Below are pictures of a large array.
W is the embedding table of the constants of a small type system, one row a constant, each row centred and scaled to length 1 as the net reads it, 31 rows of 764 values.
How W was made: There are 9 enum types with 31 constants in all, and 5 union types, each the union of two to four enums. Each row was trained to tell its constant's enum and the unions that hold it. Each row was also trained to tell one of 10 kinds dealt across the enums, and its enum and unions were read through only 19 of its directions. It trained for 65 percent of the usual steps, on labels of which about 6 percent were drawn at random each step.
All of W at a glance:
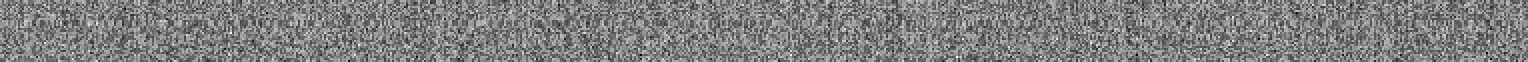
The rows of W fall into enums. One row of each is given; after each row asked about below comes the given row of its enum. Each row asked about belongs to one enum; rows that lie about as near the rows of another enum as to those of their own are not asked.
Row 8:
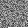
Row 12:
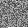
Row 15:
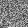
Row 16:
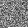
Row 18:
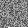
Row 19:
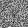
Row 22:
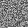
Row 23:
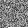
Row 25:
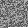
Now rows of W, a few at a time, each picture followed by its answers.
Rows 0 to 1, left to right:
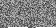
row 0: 16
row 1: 18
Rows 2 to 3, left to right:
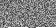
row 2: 15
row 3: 25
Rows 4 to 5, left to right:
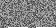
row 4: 18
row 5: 23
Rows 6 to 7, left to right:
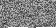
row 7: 25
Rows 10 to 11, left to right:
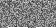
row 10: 12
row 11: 12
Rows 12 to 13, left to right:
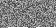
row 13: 23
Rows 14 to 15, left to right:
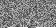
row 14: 15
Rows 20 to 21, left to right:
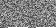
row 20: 8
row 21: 8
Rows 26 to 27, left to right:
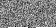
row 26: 22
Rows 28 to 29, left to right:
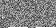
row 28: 23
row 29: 15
